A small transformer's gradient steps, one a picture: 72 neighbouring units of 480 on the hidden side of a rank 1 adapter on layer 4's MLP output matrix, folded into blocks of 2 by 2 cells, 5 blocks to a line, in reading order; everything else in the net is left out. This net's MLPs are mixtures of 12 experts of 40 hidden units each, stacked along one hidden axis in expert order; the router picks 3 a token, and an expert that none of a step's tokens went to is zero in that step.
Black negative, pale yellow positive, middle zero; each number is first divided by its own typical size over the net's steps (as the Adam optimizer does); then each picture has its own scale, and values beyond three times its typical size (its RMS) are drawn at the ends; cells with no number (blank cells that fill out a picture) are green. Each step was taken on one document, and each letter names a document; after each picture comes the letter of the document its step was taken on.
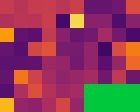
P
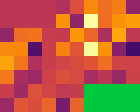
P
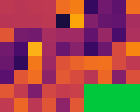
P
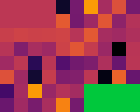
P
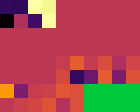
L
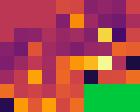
P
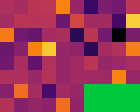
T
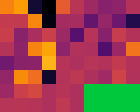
L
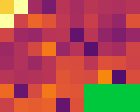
T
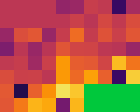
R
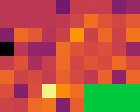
R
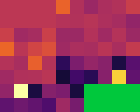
R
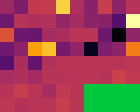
T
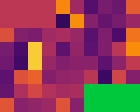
P
